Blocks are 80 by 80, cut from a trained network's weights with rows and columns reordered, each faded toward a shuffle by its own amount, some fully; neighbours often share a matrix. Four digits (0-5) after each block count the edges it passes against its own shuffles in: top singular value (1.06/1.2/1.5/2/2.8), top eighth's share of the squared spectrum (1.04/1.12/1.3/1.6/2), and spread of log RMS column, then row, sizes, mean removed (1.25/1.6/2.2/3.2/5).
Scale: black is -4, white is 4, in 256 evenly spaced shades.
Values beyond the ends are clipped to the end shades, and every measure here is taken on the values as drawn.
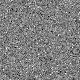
0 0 0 0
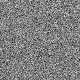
0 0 0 0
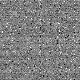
2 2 1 0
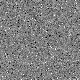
0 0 0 0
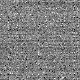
3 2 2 0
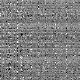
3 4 3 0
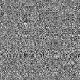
4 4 2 2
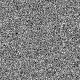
1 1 0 0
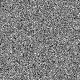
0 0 0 0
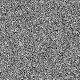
0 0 0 0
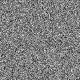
2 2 0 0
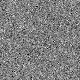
0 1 0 0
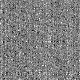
3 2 0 2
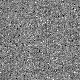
1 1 0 1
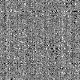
3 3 0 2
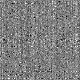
3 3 0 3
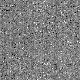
2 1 0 1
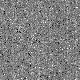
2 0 0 0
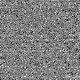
2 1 1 0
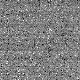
2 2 2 0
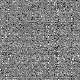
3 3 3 0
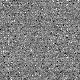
2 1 1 0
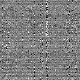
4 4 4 0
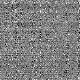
3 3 3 0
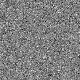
1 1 0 0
